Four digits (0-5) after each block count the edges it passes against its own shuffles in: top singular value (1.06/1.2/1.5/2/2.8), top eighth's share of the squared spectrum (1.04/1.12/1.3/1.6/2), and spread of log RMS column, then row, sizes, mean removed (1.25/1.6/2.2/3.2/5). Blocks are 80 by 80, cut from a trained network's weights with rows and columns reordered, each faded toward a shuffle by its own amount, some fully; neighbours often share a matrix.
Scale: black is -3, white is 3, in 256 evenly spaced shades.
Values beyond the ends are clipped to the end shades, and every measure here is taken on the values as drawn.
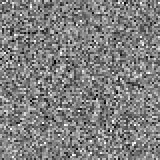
0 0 0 0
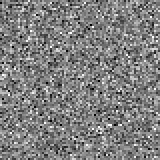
0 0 0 0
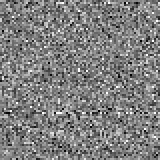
3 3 0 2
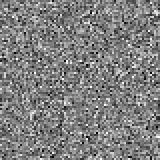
2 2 1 0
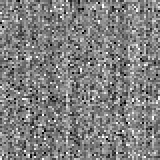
3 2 0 2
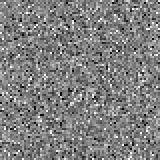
0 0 0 0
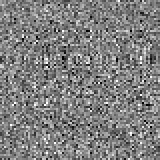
4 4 3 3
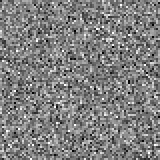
0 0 0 0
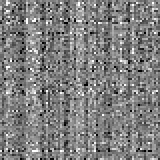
4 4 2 4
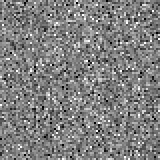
1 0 0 0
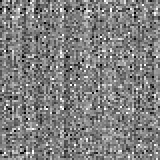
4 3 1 3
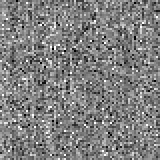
2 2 0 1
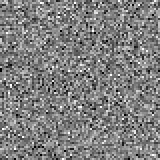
1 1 0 0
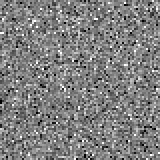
0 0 0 0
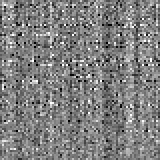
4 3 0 3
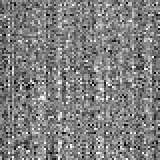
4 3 0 3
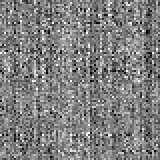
4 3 1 3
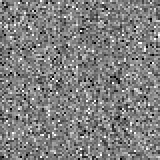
1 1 0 0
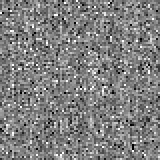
2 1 0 1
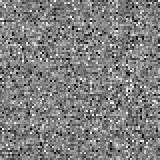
2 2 2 0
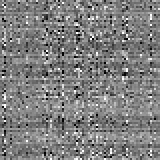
3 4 4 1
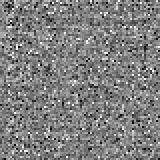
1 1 2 0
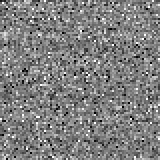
1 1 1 0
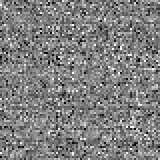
2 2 2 1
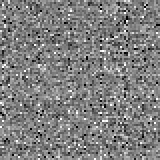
2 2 2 0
